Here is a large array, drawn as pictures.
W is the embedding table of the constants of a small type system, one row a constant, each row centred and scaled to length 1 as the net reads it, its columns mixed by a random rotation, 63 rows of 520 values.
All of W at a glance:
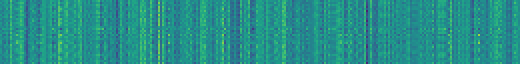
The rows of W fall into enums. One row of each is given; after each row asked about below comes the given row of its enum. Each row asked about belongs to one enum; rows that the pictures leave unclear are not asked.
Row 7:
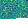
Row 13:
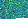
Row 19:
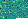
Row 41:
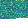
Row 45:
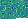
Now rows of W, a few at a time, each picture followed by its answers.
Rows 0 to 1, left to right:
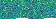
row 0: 7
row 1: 13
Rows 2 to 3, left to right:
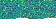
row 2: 7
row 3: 41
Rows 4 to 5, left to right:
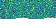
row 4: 13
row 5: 45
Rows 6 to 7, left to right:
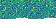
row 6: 45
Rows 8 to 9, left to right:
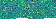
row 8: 7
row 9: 19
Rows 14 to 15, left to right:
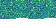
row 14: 41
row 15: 7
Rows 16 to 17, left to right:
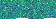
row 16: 7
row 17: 13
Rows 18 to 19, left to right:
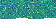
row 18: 45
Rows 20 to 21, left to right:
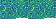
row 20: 45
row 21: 45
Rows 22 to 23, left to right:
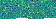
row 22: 7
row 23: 19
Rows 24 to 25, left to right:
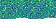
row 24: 45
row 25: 7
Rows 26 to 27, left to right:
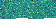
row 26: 13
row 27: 19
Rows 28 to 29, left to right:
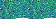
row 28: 13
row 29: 13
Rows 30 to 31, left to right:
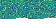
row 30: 45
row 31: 41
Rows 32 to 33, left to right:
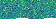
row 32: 7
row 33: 13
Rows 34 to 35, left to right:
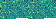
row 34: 19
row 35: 19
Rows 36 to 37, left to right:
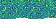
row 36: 45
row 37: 7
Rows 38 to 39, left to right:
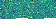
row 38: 13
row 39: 19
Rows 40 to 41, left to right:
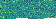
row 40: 19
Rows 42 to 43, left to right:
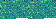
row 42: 19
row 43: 19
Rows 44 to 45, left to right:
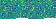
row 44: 7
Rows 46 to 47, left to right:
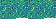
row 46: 45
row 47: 45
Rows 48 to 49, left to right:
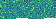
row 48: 19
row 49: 45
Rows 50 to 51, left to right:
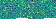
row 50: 7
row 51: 19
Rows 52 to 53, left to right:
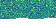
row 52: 41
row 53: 7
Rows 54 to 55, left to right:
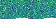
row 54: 45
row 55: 13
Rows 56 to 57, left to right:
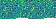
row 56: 7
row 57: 45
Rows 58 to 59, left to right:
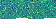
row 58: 45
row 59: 19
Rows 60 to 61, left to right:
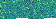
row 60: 19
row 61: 13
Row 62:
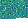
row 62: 45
